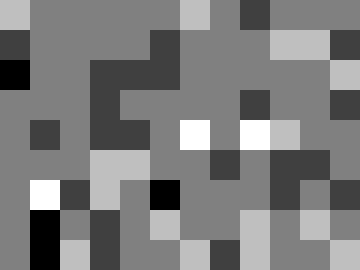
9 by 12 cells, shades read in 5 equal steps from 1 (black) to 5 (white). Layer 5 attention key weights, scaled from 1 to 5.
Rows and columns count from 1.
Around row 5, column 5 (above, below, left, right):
3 4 2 3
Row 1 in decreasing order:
4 4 3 3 3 3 3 3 3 3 3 2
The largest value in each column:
4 5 4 4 4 4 5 3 5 4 4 4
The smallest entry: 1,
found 4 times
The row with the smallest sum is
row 3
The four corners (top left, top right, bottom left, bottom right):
4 3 3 4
